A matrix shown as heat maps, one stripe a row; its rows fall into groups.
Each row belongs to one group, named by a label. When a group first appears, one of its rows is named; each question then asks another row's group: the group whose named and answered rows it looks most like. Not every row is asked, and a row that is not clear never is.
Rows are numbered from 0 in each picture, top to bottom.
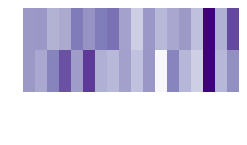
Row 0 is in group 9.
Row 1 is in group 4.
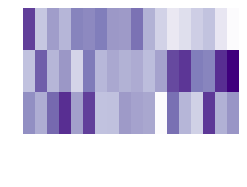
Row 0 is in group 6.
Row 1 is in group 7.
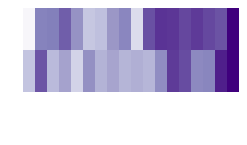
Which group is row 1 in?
7
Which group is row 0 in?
7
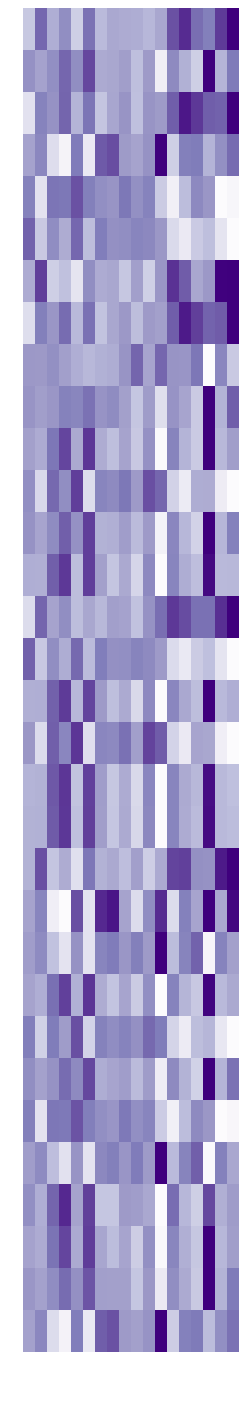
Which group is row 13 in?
4
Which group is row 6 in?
7
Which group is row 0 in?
7
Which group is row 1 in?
4
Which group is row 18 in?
4
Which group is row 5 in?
6
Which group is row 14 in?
7
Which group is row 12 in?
4
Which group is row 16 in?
4
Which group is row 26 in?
6
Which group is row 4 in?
6
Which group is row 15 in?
6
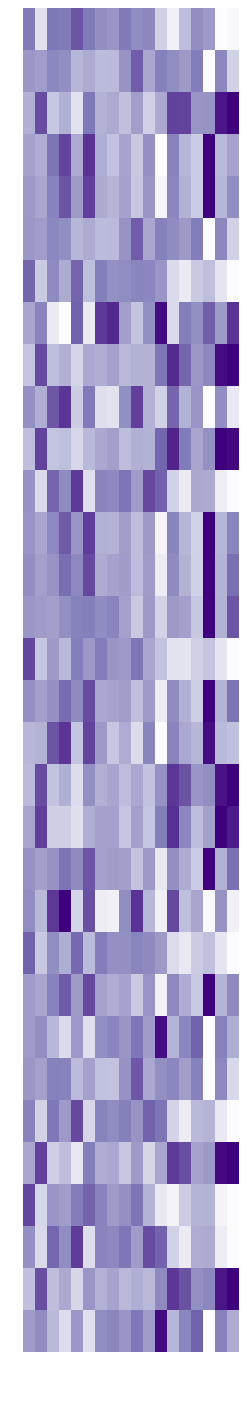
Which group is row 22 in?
6
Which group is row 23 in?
4
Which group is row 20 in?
4
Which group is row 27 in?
7
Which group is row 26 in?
6
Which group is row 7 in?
9
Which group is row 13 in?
4
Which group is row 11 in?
6
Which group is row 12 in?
4
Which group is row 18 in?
7
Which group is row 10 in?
7
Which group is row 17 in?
4
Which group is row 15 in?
6
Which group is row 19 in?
7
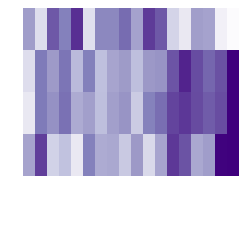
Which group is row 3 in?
7
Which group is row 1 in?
7
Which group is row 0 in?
6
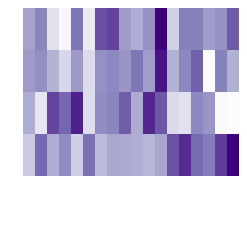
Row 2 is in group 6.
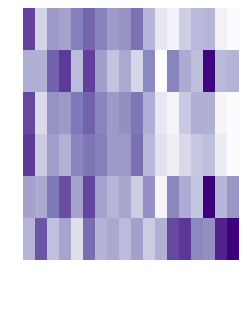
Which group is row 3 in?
6
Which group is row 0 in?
6
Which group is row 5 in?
7
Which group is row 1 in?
4
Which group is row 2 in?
6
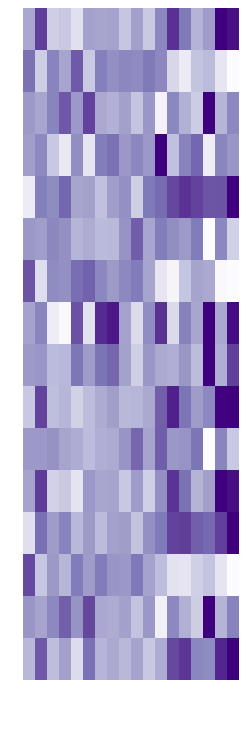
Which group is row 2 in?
4
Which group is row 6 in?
6
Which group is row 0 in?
7
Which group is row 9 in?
7
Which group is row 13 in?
6
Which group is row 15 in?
7
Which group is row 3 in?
9
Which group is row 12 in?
7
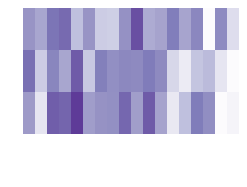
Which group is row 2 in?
6
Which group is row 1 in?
6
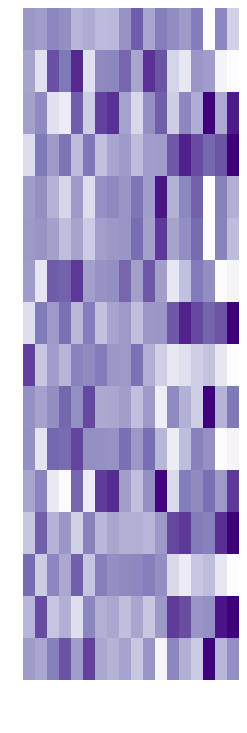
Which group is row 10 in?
6
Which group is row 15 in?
4
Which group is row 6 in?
6
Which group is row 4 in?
9
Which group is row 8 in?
6
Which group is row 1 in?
6
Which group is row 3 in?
7
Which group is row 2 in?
9
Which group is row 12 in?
7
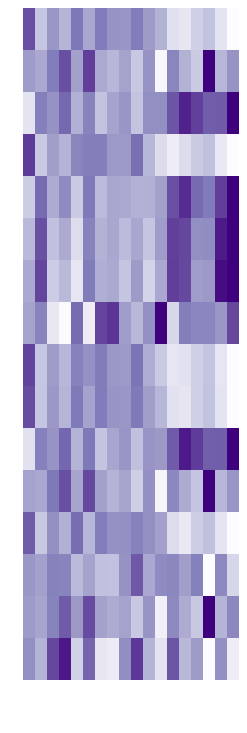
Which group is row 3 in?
6
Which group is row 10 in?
7
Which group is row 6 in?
7
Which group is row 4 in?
7
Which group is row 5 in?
7
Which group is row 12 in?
6
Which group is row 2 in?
7
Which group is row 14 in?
4
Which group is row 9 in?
6
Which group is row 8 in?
6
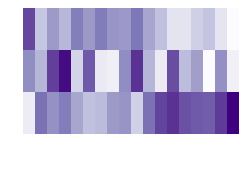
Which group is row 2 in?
7
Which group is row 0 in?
6
